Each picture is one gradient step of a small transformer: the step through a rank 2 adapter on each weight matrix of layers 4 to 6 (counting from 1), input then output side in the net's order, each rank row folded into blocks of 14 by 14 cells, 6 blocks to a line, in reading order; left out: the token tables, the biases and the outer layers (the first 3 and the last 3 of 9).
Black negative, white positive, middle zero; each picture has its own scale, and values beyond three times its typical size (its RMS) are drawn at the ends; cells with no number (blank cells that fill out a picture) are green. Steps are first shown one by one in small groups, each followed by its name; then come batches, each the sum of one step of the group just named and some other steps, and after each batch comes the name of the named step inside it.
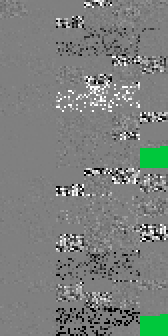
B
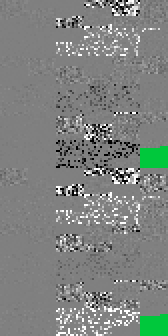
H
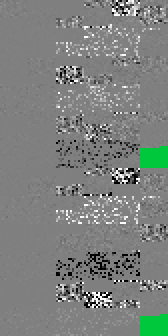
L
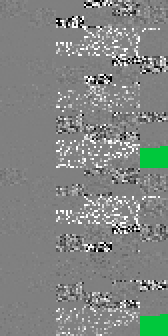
B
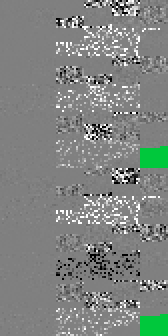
L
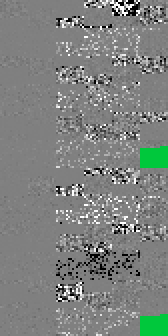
B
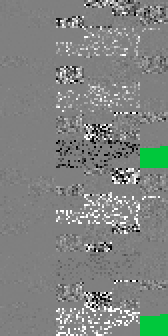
H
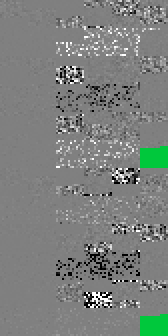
L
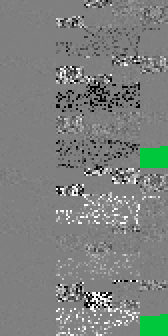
H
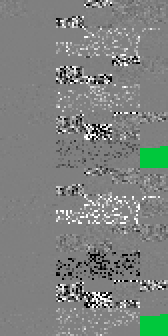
L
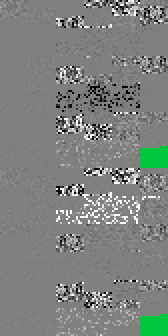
H
